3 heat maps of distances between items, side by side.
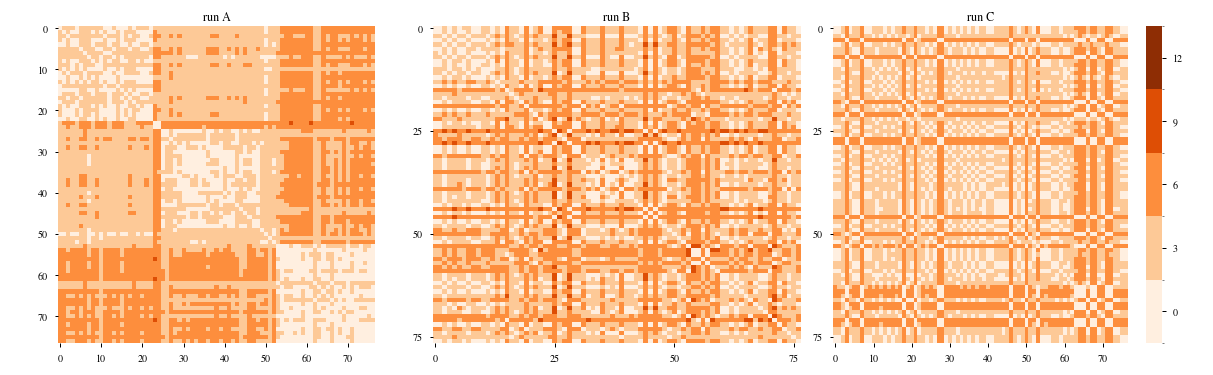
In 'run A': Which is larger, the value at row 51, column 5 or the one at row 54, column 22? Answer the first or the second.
the second
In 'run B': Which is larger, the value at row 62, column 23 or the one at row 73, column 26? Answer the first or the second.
the second
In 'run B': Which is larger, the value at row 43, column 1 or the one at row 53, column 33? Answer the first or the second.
the second
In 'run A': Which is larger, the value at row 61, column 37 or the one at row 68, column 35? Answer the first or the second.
the first
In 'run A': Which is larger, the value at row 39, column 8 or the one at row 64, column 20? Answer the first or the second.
the second
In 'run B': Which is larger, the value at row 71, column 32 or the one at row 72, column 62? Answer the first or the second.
the first
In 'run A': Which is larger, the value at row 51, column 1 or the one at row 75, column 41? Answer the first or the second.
the second
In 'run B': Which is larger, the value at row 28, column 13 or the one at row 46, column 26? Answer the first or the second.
the second
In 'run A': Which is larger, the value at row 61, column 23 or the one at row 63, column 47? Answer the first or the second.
the first
